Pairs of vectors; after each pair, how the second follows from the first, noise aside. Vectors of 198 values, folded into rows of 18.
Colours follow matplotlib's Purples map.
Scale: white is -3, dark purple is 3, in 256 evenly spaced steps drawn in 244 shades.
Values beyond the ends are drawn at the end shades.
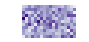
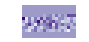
partly zeroed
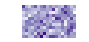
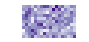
reversed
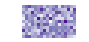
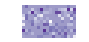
partly zeroed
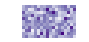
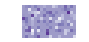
partly zeroed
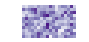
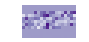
partly zeroed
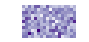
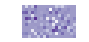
partly zeroed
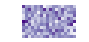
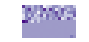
partly zeroed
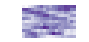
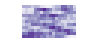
reversed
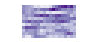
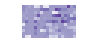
partly zeroed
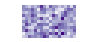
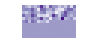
partly zeroed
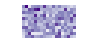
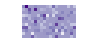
partly zeroed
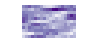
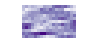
reversed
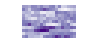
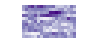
reversed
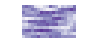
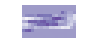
partly zeroed
